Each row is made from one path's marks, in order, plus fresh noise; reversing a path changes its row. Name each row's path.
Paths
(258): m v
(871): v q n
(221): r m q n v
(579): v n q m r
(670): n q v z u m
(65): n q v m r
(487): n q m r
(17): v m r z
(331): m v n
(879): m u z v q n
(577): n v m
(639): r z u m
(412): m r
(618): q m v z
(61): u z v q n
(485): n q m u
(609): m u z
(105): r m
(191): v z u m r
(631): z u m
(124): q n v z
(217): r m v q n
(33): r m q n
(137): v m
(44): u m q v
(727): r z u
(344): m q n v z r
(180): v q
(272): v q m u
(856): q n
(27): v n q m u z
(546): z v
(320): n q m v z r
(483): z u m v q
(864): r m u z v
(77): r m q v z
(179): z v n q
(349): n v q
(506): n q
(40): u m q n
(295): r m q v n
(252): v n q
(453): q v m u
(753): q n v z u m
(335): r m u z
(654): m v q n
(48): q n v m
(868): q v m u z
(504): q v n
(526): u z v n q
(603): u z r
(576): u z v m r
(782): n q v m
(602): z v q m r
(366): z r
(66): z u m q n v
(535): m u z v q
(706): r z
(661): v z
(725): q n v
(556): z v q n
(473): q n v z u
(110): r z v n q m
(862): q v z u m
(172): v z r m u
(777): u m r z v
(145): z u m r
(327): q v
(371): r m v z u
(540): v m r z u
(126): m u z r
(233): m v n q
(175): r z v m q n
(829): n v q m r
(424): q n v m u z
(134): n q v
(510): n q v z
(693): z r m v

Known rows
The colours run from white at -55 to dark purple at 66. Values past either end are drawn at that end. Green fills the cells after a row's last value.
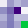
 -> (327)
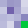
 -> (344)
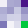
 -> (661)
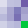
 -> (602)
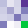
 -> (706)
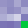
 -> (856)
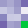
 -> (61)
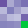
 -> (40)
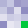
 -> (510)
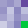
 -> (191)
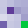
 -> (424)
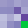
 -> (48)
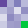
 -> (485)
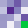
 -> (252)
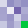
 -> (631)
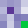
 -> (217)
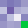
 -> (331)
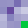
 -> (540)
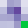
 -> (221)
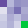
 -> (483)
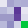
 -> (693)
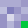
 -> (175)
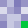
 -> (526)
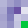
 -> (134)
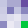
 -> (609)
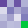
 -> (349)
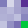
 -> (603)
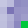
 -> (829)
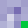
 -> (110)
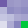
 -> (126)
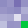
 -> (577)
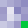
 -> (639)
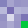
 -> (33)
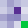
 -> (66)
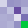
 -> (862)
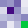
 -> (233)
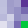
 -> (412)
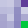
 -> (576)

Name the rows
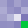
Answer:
(504)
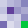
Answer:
(868)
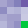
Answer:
(172)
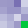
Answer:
(782)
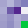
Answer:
(44)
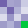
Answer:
(473)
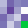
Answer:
(871)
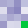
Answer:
(179)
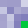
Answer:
(295)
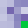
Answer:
(65)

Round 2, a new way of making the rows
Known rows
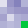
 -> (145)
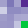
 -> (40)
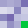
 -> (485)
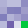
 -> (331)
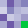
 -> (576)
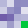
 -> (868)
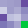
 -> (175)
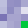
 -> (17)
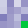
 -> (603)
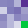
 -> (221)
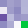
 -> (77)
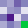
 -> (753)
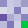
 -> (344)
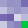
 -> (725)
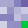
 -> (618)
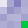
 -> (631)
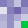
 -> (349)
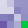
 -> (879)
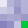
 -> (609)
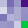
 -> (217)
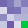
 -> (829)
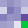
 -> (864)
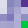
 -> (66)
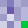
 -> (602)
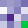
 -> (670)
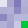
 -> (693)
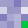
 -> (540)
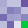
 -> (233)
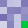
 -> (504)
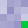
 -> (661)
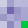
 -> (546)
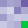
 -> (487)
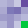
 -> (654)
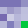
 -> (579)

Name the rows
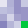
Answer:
(126)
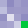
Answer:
(105)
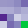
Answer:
(48)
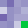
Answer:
(44)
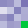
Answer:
(506)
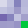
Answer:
(483)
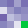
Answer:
(295)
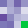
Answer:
(27)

